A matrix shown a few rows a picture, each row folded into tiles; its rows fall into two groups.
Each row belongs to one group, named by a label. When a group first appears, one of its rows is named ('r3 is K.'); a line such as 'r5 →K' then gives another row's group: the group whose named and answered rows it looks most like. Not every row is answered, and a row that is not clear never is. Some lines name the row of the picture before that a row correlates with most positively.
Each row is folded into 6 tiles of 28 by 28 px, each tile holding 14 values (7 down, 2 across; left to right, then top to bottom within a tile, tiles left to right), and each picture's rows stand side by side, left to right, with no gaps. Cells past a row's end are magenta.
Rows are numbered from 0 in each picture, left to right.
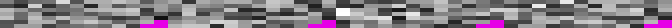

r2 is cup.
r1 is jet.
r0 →cup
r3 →cup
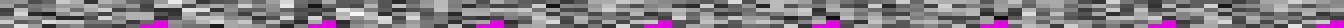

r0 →jet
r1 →jet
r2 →cup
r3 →cup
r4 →cup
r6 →jet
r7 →cup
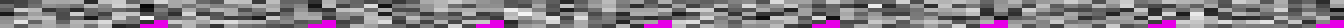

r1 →jet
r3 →cup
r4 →jet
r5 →cup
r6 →jet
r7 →jet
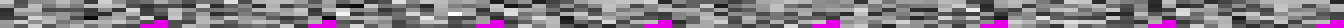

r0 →jet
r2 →cup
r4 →cup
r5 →jet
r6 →jet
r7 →cup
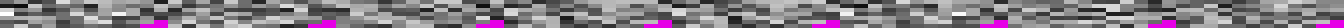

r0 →cup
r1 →jet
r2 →jet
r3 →cup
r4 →cup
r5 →cup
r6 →jet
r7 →cup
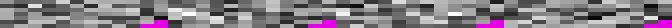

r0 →cup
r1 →cup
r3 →jet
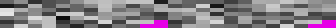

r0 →cup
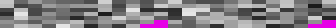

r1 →jet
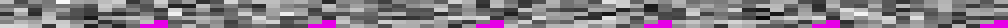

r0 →jet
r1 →cup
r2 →jet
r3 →jet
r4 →jet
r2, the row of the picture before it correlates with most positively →0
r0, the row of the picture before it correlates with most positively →0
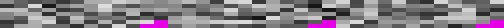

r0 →cup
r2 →jet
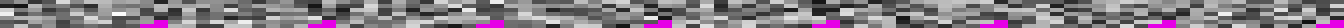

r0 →cup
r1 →jet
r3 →jet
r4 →jet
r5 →cup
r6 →cup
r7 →jet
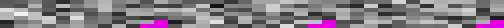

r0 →cup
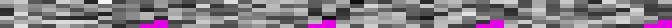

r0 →jet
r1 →cup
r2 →jet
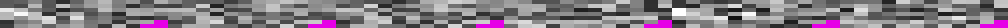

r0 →cup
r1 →cup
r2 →cup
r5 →jet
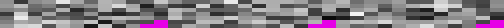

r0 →jet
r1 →cup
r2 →jet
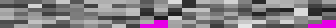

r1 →jet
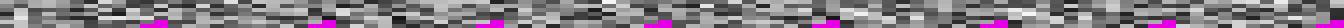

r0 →jet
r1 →cup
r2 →cup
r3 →jet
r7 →jet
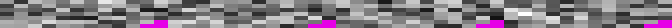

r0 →jet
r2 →jet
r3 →cup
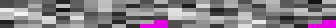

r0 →cup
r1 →cup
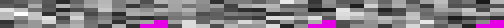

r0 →cup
